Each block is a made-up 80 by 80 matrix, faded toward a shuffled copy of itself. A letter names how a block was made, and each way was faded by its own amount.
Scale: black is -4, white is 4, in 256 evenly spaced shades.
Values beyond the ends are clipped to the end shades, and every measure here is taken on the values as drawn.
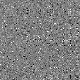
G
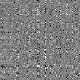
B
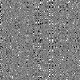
B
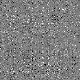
G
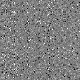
G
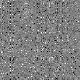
G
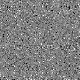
G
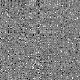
G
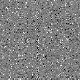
G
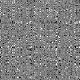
B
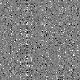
G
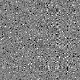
G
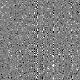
B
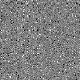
G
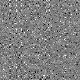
G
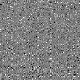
G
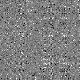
G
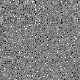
G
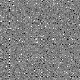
G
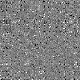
G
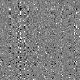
B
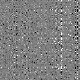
B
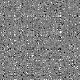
G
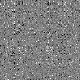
G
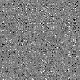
G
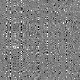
B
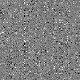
G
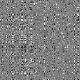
B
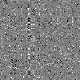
G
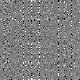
B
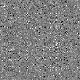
G
